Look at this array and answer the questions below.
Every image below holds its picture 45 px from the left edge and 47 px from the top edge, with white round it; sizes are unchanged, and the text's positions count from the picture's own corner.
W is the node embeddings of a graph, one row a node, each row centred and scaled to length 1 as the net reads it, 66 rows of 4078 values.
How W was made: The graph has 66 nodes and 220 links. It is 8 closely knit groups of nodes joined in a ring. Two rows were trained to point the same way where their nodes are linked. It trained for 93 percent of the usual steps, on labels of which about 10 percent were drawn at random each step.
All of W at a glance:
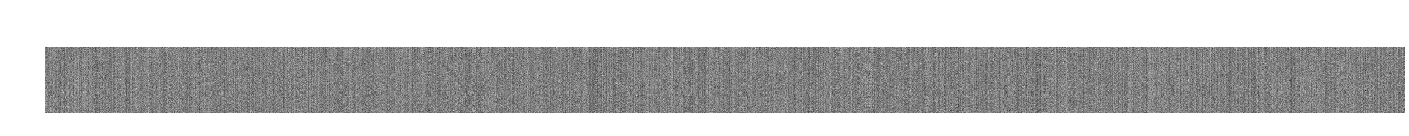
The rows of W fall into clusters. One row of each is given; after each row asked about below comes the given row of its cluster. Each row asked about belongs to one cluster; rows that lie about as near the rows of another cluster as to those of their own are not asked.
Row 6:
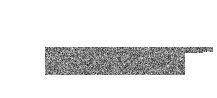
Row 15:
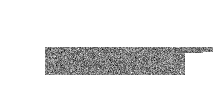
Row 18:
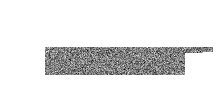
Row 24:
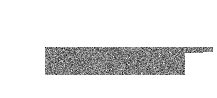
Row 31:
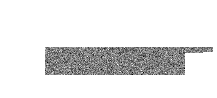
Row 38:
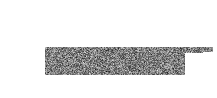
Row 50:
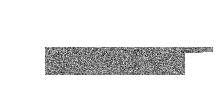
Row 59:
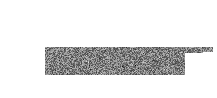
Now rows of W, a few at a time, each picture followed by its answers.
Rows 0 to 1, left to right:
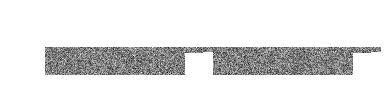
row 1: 38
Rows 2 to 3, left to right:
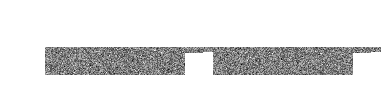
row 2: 24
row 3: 18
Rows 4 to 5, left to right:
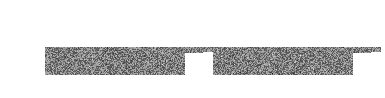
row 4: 24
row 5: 24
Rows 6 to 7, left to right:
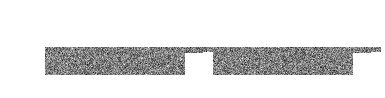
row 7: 18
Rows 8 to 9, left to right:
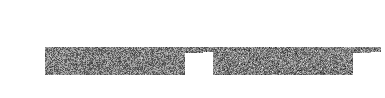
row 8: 6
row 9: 18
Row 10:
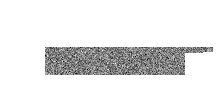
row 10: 24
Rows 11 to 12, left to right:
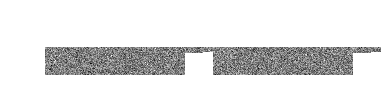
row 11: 38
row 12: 6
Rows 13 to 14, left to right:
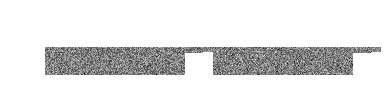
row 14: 24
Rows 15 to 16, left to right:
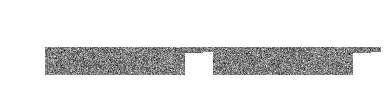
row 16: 31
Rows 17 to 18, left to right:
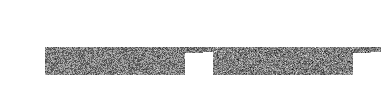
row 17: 31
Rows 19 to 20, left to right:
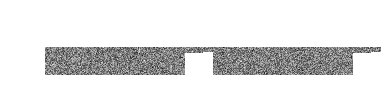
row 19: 18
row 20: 31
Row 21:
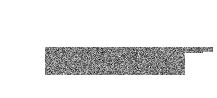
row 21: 18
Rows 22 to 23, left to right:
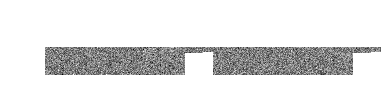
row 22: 31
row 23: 18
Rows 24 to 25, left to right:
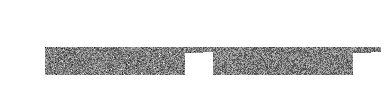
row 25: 6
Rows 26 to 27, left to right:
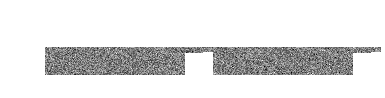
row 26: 50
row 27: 24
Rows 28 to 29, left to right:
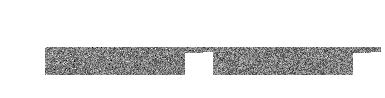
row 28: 59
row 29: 18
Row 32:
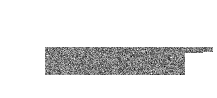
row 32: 6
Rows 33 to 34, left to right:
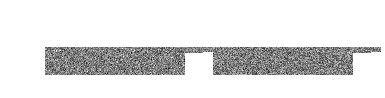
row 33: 15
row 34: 6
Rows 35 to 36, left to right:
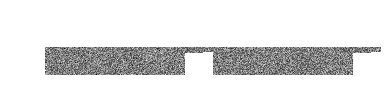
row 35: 31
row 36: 31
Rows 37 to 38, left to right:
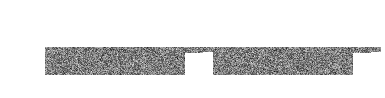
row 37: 50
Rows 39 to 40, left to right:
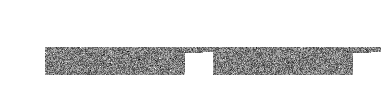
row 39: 15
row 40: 15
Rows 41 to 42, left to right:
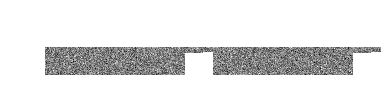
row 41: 38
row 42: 6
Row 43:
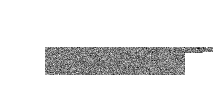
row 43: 15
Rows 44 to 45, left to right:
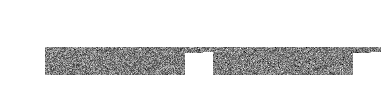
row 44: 59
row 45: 59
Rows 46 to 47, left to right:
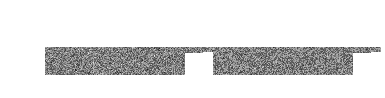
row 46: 59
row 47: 15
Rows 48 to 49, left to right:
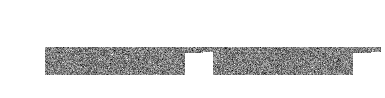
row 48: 15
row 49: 24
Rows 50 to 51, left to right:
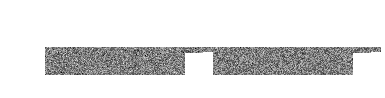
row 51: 18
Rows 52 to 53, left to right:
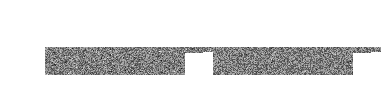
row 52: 31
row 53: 6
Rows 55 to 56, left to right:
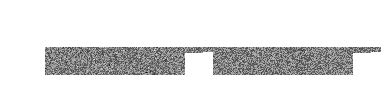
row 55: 18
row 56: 31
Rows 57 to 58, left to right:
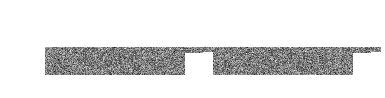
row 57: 50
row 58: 15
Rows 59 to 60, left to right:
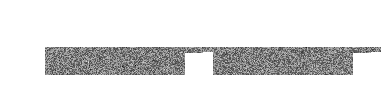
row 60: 50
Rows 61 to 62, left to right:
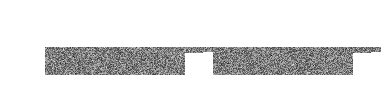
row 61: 24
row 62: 31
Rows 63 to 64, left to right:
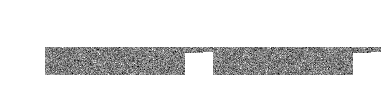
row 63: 24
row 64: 50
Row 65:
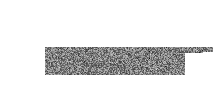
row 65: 15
